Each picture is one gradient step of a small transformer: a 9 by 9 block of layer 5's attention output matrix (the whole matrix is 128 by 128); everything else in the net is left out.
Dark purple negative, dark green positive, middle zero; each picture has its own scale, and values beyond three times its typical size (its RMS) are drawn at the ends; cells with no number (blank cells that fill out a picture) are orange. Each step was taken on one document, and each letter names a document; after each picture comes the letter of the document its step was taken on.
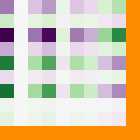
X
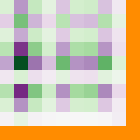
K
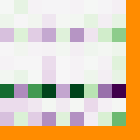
X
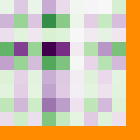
K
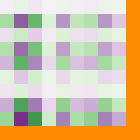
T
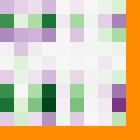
X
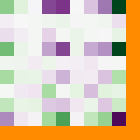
K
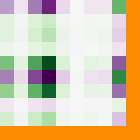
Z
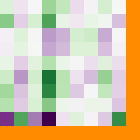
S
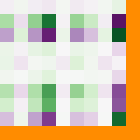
X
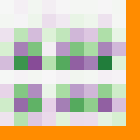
T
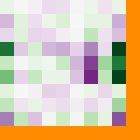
K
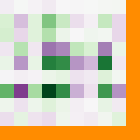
S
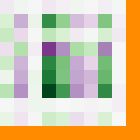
S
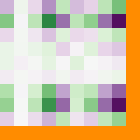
X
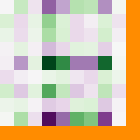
S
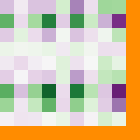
X
